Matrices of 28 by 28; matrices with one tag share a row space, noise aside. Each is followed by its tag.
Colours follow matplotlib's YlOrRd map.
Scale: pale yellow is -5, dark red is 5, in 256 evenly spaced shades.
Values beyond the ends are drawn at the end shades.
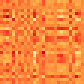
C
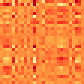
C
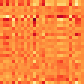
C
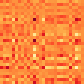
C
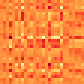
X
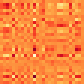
C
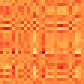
C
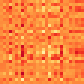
X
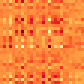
X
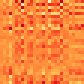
X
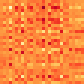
X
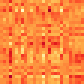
X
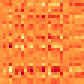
X
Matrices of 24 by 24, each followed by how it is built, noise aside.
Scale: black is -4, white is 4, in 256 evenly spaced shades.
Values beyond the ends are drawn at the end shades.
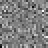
low rank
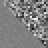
upper triangular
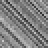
Toeplitz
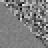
upper triangular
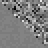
upper triangular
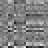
low rank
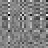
low rank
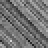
Toeplitz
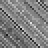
Toeplitz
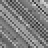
Toeplitz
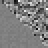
upper triangular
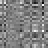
low rank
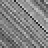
Toeplitz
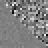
upper triangular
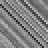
Toeplitz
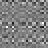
low rank
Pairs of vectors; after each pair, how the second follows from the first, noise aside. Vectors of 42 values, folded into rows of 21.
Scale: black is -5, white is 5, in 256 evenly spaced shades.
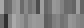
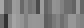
copied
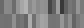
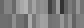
copied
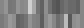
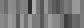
sign-scrambled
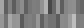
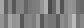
copied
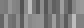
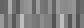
wrapped around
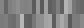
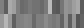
wrapped around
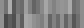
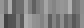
copied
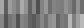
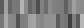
sign-scrambled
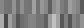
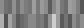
copied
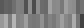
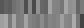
copied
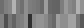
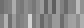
sign-scrambled
